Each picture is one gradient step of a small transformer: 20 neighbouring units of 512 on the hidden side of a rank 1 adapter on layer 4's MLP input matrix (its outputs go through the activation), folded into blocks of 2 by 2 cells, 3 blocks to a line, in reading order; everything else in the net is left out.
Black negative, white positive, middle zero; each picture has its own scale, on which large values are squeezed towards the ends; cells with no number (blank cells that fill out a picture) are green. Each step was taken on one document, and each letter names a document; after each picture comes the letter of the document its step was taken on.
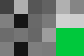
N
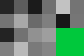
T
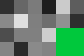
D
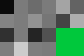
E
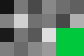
E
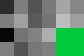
T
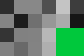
D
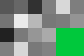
T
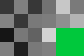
T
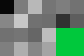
E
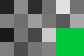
T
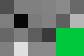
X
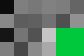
E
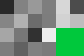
E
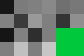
E
